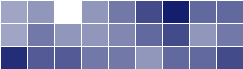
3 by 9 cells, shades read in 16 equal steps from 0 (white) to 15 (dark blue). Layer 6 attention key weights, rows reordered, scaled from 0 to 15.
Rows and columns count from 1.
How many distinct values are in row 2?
6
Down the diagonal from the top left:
6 9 11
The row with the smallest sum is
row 2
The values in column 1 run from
6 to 14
